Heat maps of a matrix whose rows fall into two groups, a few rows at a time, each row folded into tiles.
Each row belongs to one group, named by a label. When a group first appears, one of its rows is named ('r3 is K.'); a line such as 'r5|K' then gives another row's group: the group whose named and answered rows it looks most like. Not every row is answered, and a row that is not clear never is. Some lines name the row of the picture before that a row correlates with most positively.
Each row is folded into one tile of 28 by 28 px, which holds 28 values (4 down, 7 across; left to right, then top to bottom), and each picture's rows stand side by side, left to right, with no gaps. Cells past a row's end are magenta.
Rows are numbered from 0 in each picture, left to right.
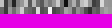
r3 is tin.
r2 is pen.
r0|tin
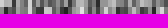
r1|tin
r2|tin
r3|tin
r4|tin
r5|tin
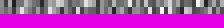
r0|tin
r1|tin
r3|tin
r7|pen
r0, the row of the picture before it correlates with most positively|3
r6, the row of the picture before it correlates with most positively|1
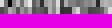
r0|pen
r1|tin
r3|tin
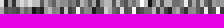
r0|tin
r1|tin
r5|pen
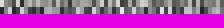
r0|pen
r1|tin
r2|tin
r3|pen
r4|pen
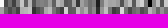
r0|tin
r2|pen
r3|tin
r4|pen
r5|pen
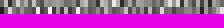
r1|pen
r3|tin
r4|pen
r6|tin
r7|tin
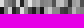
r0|pen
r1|tin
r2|tin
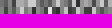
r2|pen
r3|pen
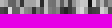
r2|tin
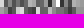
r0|tin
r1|pen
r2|tin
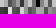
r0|pen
